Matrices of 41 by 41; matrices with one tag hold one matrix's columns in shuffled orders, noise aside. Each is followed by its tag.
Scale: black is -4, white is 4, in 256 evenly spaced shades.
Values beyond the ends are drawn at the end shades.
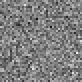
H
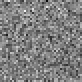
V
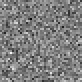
H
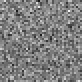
V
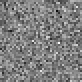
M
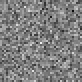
M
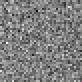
M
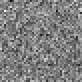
V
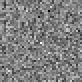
M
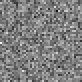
M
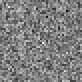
M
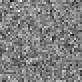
V
